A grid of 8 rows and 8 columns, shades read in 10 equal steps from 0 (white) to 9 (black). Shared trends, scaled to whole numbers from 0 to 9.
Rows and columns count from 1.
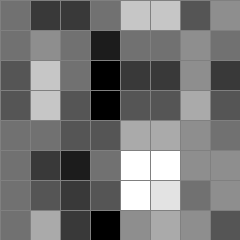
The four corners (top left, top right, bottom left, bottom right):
5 4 5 6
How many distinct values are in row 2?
3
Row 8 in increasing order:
3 3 4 4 5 6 7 9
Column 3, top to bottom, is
7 5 5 6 6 8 7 7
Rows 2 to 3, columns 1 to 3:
5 4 5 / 6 2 5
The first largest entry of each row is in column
2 4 4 4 3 3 3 4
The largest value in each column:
6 7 8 9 7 7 6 7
